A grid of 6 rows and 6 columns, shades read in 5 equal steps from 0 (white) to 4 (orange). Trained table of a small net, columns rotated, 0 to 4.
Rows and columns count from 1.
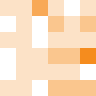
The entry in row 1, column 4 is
1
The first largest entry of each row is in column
3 4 1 6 2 4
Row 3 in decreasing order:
1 1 1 1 1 0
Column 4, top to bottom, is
1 2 1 2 1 2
